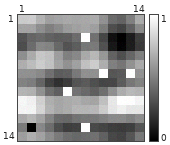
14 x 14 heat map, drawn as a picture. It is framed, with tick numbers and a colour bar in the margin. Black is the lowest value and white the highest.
Stripes running across repeat 3 times from top to bottom. The top right is the ninth with the lowest average. The values follow a bell shape. Six lone cells stand out: five far higher and one far lower than their neighbours.
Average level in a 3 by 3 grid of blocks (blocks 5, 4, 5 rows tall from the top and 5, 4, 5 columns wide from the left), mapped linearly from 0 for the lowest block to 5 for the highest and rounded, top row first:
4 4 0
3 3 4
5 3 4
